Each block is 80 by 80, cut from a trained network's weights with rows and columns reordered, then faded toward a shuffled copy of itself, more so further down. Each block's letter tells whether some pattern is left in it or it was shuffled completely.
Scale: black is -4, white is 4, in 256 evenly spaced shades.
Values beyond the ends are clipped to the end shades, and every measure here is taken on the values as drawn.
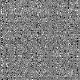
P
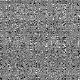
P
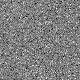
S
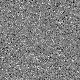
S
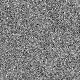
S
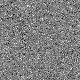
S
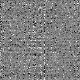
P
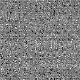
P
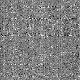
P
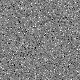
S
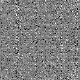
P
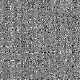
P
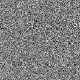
P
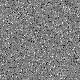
S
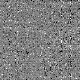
P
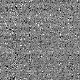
P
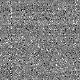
P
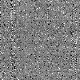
P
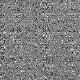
P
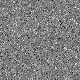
S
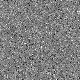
S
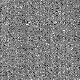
P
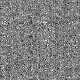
P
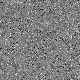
S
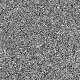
S
